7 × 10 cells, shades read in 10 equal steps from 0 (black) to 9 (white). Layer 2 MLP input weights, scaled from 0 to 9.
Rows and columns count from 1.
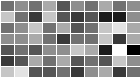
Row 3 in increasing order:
3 4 4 4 5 6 6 7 7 8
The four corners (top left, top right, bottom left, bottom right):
4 5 7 4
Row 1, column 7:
4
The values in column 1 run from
2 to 7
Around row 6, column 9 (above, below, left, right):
9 2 3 5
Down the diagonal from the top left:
4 4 7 4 5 3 5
